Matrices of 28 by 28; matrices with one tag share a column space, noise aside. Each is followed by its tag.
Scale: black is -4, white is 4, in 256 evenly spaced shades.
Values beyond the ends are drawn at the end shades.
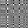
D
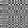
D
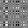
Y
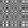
Y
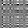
D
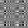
Y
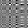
D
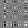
Y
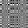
D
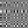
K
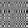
K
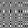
K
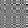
D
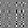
K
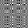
D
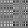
Y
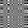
D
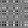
Y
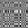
K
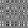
Y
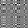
D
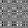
Y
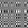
K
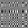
K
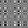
Y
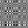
Y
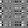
Y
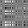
Y
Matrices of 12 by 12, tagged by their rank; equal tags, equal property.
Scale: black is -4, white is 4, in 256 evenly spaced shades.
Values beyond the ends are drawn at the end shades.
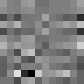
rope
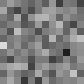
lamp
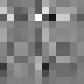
rope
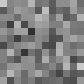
lamp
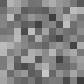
lamp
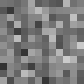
lamp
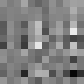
rope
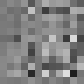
rope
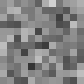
lamp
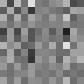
rope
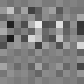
rope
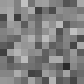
lamp
